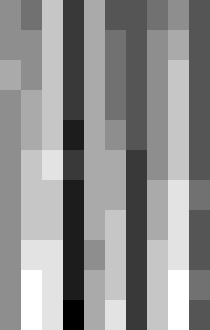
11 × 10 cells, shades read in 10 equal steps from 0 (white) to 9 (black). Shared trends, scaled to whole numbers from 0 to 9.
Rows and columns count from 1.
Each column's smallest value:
3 0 1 7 3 1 6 2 0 5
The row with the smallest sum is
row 10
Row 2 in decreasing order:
7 6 6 5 4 4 4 3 3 2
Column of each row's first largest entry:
4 4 4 4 4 4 4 4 4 4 4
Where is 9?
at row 11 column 4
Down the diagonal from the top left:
4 4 2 7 3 3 7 3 1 5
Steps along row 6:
down down up down same up down down up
